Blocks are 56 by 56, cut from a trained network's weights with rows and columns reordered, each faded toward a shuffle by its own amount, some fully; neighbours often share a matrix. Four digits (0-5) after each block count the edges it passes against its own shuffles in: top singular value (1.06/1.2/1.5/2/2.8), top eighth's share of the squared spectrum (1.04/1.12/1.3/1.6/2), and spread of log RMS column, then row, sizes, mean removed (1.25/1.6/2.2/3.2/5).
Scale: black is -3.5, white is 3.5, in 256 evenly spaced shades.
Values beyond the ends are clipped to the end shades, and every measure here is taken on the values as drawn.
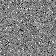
0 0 0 0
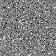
2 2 0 1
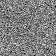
0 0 0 0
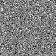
3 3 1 1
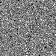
0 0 0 0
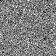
1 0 0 0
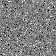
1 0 0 0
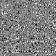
3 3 1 2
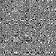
3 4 1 3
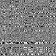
4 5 1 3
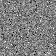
0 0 0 0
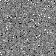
1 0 0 1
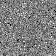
1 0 0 0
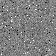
0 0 0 0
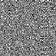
3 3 1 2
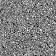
2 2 0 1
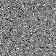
0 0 0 0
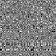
4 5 2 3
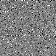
2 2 0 1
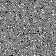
0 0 0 0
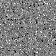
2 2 0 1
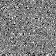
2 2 0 2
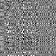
4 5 3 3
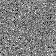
0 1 0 0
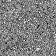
2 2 0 0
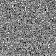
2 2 0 0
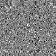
3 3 1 1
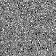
2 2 0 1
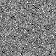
2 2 0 1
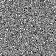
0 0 0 0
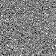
2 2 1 0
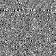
3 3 0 2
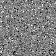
1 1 0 0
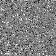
2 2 0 1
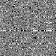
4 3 1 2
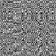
4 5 2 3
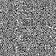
3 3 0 1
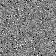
1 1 0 0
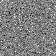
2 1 0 0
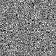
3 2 0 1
